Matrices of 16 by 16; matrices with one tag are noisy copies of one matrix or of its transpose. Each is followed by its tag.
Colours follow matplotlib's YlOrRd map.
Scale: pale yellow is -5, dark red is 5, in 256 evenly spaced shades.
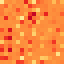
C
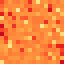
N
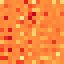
C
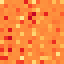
C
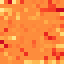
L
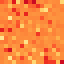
N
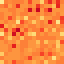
C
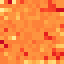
L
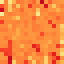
L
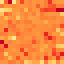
L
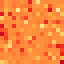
N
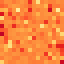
N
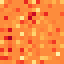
C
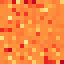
N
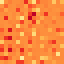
C
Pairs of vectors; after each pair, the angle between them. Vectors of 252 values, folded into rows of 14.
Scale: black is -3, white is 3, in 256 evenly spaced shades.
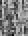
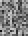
partly opposed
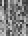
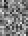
partly aligned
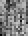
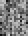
nearly parallel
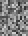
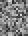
orthogonal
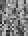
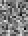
partly opposed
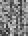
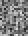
partly opposed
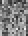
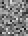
partly opposed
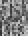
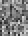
nearly parallel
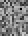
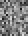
nearly parallel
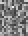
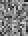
nearly opposite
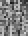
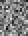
partly aligned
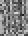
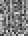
nearly parallel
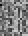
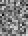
partly aligned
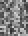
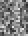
nearly parallel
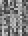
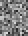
partly aligned
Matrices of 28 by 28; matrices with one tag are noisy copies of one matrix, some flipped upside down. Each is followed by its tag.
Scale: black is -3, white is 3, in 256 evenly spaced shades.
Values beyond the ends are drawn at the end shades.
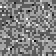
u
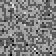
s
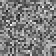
u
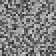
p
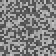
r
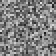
r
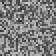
s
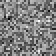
s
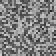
p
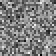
u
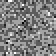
r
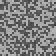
r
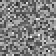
r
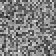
s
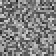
p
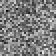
r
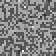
s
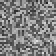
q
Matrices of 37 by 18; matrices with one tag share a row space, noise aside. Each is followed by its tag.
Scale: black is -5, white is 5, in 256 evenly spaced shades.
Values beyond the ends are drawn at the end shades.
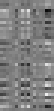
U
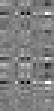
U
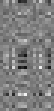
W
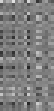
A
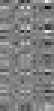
U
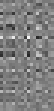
A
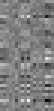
U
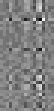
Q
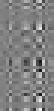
Q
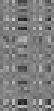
W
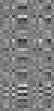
W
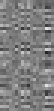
U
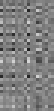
A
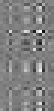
Q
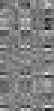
U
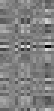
U
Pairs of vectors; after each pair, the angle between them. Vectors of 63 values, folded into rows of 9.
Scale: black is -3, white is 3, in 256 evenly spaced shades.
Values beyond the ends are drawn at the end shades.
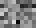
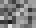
partly opposed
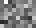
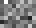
nearly parallel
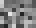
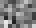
orthogonal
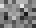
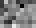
partly opposed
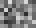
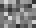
orthogonal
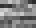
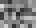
partly opposed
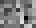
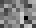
nearly parallel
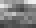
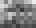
nearly parallel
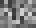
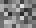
partly opposed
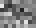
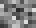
partly aligned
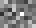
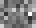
orthogonal
